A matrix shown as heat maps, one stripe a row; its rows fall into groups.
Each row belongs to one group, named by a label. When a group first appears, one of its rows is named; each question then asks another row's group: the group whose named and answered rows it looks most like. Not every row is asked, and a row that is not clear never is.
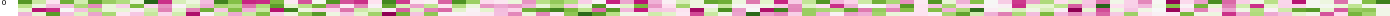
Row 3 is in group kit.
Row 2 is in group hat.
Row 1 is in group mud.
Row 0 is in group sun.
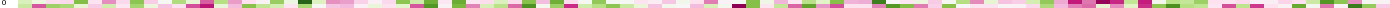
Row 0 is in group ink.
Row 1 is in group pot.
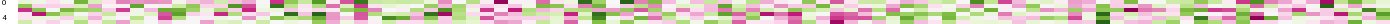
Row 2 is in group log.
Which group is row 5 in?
mud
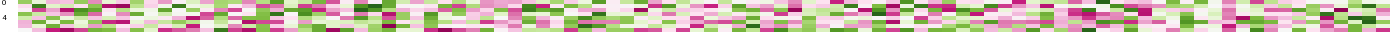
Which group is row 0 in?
mud
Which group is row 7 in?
hat
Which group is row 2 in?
hat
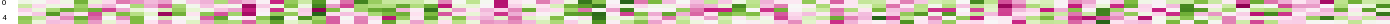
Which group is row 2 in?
log
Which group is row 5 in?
mud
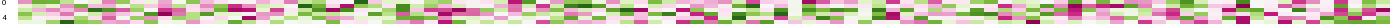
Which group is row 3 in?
hat
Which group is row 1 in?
ink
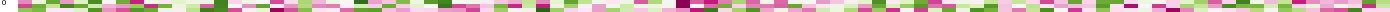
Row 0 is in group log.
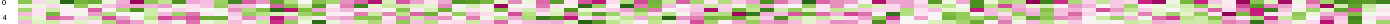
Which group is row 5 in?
kit
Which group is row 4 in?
hat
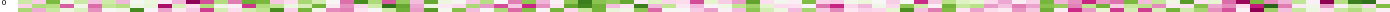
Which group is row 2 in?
pot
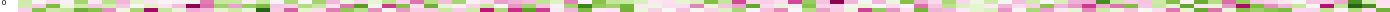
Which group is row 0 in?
mud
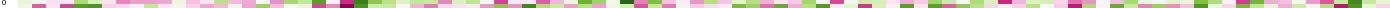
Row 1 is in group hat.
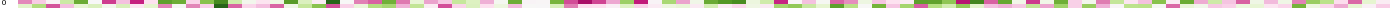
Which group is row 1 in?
hat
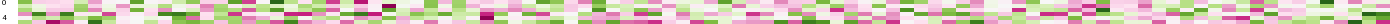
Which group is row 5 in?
hat
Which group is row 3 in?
log
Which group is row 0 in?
mud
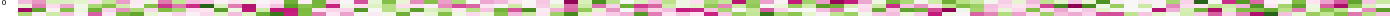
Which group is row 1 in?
hat
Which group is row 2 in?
log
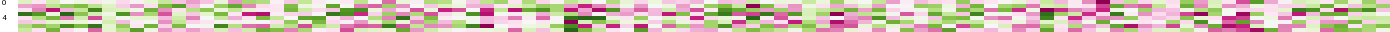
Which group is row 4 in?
kit
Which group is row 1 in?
sun
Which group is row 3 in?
sun
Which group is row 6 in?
sun
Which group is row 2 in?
hat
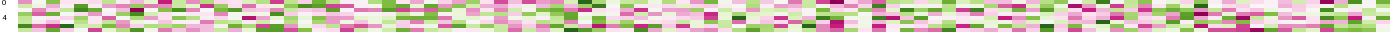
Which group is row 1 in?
ink
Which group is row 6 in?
sun
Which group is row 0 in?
kit
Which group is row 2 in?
sun
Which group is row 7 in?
pot
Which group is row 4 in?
ink
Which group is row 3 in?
pot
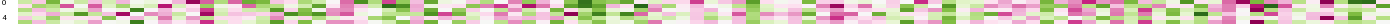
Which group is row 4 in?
kit
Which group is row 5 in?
pot
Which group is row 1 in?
kit
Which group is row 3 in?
ink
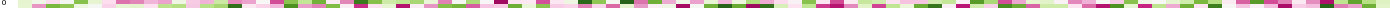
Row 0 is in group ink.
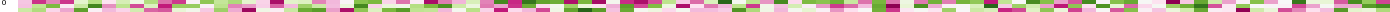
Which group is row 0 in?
hat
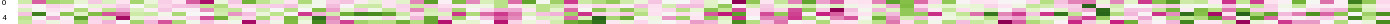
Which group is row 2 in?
mud
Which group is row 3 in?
log
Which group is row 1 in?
hat
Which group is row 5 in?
ink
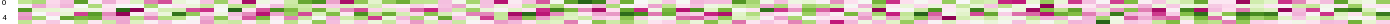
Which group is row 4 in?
log
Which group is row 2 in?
sun
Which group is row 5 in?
mud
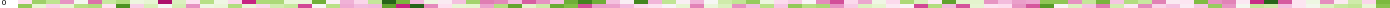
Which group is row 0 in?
kit
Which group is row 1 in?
sun
